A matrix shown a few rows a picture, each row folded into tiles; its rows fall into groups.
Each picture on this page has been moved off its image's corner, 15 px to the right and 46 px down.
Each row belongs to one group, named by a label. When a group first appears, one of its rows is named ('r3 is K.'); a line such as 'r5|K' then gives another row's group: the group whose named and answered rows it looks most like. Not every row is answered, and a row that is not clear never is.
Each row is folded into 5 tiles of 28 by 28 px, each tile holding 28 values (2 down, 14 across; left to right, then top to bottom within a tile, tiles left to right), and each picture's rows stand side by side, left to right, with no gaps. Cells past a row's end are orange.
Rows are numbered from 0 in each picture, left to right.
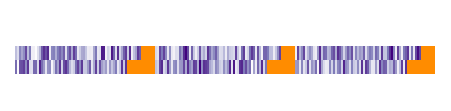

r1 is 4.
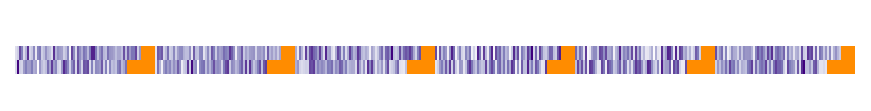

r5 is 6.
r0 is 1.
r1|1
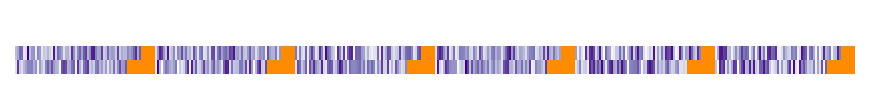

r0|1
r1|1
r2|6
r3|1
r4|6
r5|4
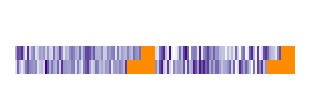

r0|1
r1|4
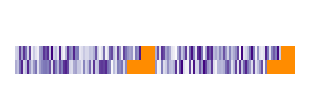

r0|4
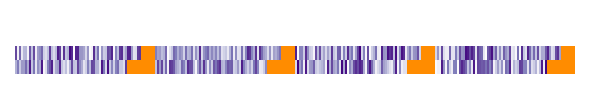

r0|6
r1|6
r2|6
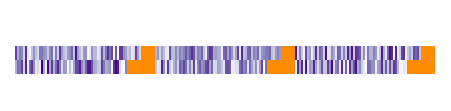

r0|6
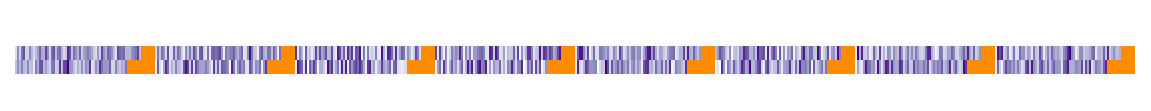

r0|4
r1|1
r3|6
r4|1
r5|4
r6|1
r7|1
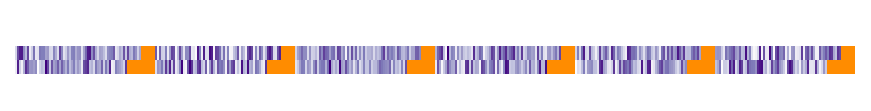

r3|1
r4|4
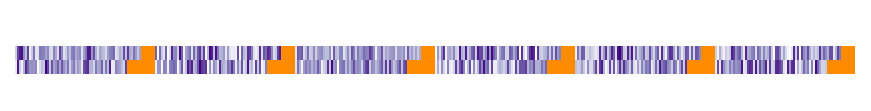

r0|1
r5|6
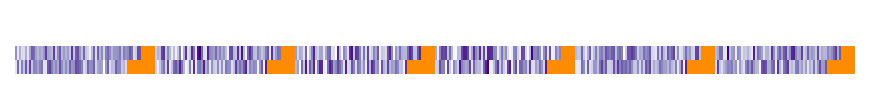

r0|6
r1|4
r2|6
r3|4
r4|4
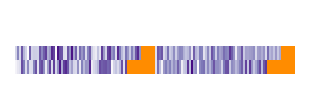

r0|4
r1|1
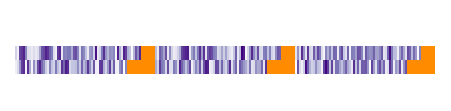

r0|4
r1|4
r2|1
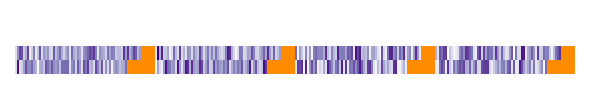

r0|1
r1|1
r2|6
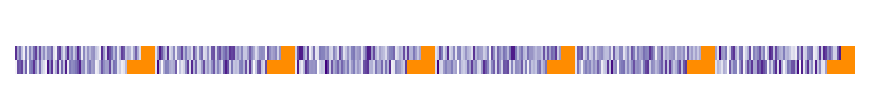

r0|6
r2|1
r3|1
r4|1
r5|6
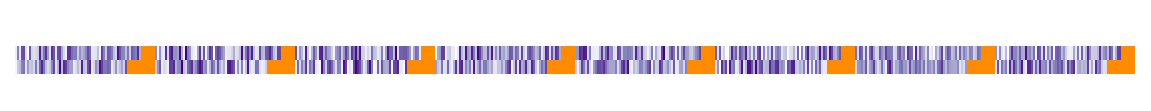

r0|4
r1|6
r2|6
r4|4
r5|6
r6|6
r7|6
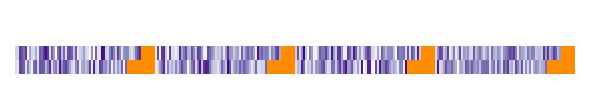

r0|4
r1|4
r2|4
